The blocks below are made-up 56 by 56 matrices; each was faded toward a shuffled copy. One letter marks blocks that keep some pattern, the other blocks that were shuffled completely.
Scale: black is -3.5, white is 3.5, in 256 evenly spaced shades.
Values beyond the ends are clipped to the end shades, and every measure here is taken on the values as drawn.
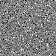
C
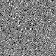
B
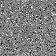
C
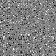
B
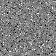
C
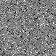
C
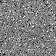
C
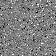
C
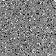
B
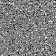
B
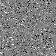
C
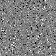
B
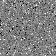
C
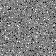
C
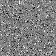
C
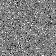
C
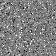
C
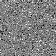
B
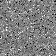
C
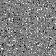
B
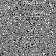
B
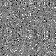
B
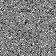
C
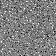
C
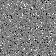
C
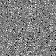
B
